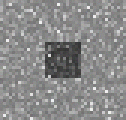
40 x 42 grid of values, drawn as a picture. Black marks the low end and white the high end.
Ninth with the lowest average: centre. Odd patch: lower, in the centre. Stripes: none. Slope: none. Histogram: heavy tails on both sides.
